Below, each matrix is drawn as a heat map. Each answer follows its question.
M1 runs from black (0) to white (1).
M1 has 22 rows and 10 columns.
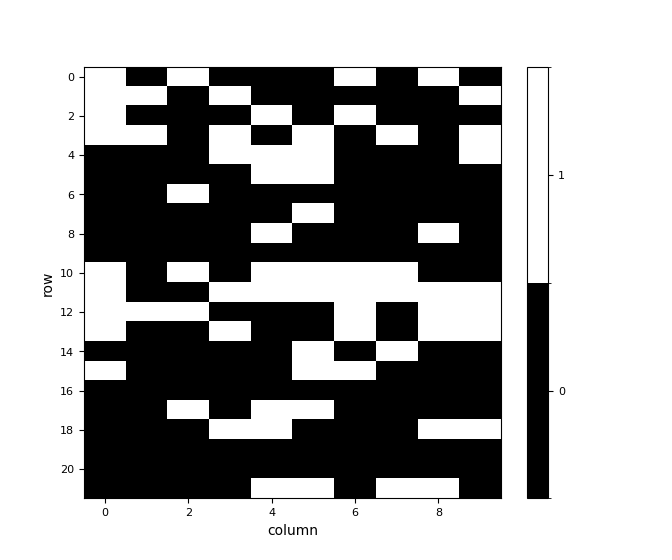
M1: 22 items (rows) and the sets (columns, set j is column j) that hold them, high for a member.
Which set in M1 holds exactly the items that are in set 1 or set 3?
9
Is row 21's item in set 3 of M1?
no
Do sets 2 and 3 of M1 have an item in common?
no
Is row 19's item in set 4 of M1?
no
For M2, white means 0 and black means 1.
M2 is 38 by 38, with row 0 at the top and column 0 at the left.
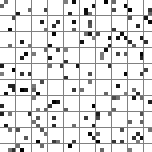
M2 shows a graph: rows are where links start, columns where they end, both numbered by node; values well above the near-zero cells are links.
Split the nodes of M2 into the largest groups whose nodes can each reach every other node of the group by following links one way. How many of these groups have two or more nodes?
1
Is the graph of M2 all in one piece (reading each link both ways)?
yes
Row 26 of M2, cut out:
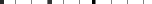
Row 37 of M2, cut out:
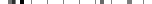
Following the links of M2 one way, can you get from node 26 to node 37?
yes
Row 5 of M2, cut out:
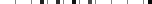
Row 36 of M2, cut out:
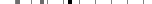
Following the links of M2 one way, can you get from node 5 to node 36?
yes
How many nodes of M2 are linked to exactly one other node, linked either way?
2
